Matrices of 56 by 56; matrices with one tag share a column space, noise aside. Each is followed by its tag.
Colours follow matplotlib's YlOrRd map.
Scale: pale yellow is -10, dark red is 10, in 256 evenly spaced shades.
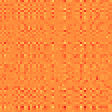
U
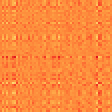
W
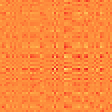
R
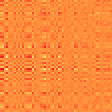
R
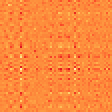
R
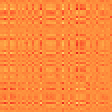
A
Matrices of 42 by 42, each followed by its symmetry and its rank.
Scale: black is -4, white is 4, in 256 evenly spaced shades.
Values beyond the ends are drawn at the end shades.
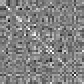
symmetric, rank five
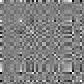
symmetric, rank three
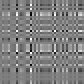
neither, rank one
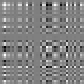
symmetric, rank one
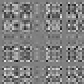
antisymmetric, rank two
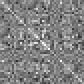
symmetric, rank five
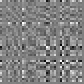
symmetric, rank three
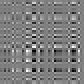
neither, rank one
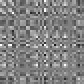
symmetric, rank three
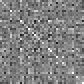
symmetric, rank five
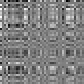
antisymmetric, rank two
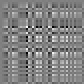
symmetric, rank one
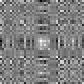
symmetric, rank three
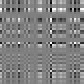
neither, rank one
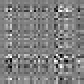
antisymmetric, rank two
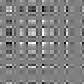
symmetric, rank one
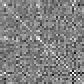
symmetric, rank five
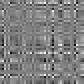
antisymmetric, rank two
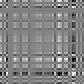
symmetric, rank one
